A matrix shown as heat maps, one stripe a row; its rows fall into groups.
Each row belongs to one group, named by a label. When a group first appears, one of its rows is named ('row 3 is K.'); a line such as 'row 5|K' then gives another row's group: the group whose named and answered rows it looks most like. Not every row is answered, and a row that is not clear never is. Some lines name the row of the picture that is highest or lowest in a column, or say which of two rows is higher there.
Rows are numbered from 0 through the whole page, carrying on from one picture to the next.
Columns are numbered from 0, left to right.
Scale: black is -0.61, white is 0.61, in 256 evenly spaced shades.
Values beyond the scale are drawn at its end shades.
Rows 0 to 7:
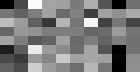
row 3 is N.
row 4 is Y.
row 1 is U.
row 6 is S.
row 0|S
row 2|Y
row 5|S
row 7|S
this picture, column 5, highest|6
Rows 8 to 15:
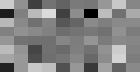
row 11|N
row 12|Y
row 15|U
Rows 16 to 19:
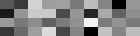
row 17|U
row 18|Y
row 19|U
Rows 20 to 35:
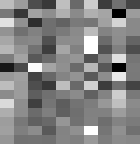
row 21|S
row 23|Y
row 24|Y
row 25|Y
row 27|S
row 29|Y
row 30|N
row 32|N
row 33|Y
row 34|Y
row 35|Y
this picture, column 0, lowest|27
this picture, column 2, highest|27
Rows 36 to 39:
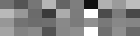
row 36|U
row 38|Y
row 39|Y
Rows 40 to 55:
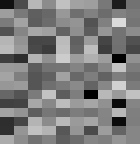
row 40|S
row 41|Y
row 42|N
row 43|U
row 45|Y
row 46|S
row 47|N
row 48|Y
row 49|N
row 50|U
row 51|S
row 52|N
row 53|S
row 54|U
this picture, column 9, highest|50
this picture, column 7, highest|50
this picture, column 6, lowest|50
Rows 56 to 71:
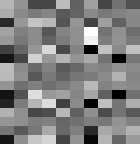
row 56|Y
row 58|U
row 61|U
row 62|S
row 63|N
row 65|Y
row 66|S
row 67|U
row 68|Y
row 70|U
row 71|U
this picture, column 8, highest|64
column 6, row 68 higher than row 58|Yes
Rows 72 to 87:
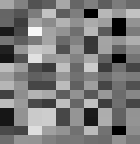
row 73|U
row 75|S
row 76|U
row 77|U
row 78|S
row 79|Y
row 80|Y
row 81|Y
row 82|U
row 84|U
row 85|U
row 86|S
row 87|N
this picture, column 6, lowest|73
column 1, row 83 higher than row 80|Yes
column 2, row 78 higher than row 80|Yes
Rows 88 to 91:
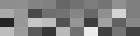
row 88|N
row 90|U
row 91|Y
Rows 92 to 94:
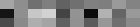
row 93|U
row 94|U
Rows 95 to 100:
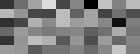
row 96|Y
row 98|N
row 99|U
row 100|N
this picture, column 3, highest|95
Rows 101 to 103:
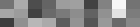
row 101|N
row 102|N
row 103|U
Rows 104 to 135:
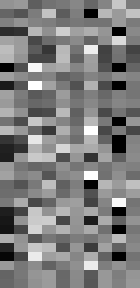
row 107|S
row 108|N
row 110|Y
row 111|S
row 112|N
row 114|Y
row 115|Y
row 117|S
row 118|Y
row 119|S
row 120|S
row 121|U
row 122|Y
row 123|Y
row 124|U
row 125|U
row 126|N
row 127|S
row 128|U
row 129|S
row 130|N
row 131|U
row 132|S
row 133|Y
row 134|U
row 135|U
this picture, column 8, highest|126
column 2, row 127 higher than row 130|Yes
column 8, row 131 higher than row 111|Yes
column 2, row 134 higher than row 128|No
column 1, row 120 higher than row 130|No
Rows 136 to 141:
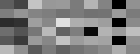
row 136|S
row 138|S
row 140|S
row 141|N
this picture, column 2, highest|136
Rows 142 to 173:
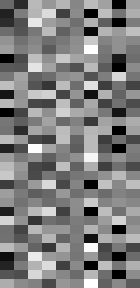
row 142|S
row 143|U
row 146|Y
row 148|S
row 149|S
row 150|N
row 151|Y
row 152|U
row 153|Y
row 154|S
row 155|U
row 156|S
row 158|S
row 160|Y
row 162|U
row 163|Y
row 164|Y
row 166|N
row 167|S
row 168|U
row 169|Y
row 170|S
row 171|U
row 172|S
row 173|Y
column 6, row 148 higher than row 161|Yes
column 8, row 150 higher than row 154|Yes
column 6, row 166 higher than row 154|No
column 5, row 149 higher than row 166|No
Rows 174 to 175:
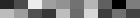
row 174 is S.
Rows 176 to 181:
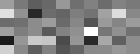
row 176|Y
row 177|N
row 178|U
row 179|Y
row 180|U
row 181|N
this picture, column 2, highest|180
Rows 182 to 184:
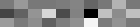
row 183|U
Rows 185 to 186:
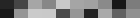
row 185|S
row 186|U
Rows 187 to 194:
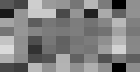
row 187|S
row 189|N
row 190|N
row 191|N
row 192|N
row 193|Y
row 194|S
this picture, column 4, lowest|188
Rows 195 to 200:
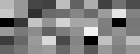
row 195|Y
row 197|S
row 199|U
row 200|U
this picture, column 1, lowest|197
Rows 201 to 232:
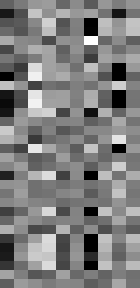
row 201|U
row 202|S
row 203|U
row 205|Y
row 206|U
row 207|U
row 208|S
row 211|S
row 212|S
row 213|U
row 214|N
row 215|N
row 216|N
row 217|S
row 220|U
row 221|N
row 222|N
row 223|N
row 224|U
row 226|Y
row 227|U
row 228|U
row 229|U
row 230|U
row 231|Y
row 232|N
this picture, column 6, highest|205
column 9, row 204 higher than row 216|Yes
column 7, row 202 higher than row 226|Yes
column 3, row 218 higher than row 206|No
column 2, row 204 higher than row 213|No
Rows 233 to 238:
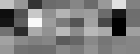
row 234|S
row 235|S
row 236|S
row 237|N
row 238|Y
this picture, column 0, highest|233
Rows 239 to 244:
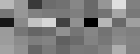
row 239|N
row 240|N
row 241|U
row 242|Y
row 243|N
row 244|N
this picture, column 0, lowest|241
